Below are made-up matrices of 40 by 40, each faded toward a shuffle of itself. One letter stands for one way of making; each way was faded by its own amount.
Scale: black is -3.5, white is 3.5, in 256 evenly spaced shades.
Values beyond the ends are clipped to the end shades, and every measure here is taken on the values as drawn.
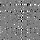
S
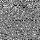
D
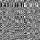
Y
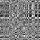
Y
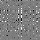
S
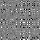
S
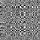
Y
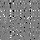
S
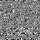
D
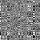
Y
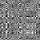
Y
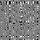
S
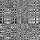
Y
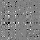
S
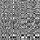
Y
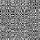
Y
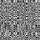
Y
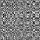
Y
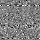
D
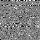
D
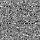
D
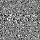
D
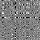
S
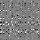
S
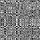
Y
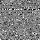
D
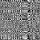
Y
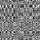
Y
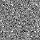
D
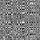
Y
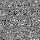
D
